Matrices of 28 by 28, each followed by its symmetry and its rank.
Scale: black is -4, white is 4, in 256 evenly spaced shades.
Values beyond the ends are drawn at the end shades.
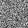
neither, full rank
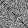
symmetric, full rank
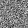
antisymmetric, full rank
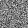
neither, full rank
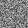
neither, full rank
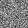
symmetric, full rank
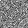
symmetric, full rank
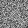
symmetric, full rank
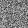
antisymmetric, full rank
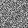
symmetric, full rank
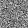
neither, full rank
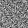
antisymmetric, full rank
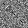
symmetric, full rank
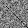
symmetric, full rank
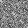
symmetric, full rank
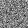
neither, full rank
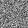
antisymmetric, full rank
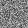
neither, full rank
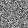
antisymmetric, full rank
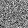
neither, full rank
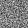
antisymmetric, full rank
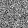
antisymmetric, full rank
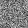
antisymmetric, full rank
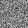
neither, full rank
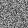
neither, full rank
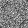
symmetric, full rank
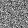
antisymmetric, full rank
